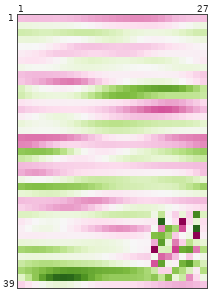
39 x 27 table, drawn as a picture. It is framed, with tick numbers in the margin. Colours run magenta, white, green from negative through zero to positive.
Grain: streaks across. Ninth with the highest average: bottom left. Stripes: horizontal, repeating 9 times. Histogram: bell-shaped. Odd patch: rougher, in the bottom right. Roughest part: bottom right.
